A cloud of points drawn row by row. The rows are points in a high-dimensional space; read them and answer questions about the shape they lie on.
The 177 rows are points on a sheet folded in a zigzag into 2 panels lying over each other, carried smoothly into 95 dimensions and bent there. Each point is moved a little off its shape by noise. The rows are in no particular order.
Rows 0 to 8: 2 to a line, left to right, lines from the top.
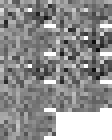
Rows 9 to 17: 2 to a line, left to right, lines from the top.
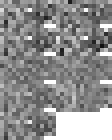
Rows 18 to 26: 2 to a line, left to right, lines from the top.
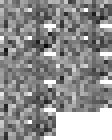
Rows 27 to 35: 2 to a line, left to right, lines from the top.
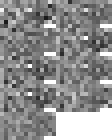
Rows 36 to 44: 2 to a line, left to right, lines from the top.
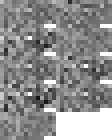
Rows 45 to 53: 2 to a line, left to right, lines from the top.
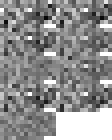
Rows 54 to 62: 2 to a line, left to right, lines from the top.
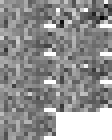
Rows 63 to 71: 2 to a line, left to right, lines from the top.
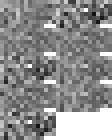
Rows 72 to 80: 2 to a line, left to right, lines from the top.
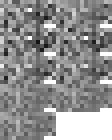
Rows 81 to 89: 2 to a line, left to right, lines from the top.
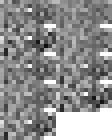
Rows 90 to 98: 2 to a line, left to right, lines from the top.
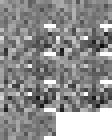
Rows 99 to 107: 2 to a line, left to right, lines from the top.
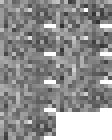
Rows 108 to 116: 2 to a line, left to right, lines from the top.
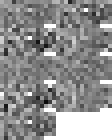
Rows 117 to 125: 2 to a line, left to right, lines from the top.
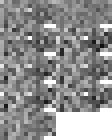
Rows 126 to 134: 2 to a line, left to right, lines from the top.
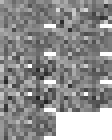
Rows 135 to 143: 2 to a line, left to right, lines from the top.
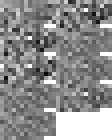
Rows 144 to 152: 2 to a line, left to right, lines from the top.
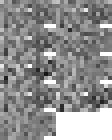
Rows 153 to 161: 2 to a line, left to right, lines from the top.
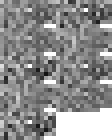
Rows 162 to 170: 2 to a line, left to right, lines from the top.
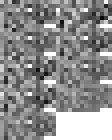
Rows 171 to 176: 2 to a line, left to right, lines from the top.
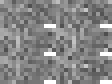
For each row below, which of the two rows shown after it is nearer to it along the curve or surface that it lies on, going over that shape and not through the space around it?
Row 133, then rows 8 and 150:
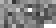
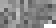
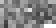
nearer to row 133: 8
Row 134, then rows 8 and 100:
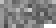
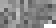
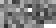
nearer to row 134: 100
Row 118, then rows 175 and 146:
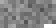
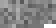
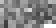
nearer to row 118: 146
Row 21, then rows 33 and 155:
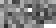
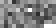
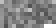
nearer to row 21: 155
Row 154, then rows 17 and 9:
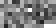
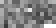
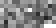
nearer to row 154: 17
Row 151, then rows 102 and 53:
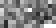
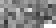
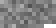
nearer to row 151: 102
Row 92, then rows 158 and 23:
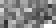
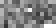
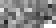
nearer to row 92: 158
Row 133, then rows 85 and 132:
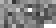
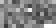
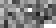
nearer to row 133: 132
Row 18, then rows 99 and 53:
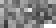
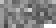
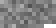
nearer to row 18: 99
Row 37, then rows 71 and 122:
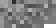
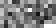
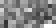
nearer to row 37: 71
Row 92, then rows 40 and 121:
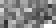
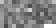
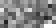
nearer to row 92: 40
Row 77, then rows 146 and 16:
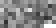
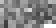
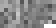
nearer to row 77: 16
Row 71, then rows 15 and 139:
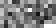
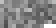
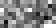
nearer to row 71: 139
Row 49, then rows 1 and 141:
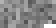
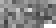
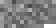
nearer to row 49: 141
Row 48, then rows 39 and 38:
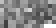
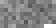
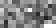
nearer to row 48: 39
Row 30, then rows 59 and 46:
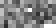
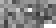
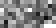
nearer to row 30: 46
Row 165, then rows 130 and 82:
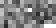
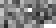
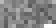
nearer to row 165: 130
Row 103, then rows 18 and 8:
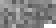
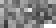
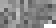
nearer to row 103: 8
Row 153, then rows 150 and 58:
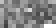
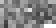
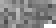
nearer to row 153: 150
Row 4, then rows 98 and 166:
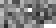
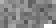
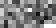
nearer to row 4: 166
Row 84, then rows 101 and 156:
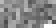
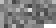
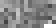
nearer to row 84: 101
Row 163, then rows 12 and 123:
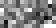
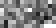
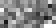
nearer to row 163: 12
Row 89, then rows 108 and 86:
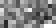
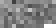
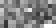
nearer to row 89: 86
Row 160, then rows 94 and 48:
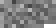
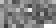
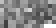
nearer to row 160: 94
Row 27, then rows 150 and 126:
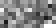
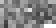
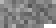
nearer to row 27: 150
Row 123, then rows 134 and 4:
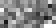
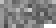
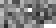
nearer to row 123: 4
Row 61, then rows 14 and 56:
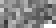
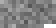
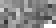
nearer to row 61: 14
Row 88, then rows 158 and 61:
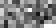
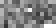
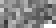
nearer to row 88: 158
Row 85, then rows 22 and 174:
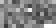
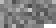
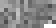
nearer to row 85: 22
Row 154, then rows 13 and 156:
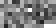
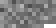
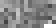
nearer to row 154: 13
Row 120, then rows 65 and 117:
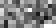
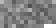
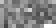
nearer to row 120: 117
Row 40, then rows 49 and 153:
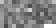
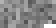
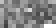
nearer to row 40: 153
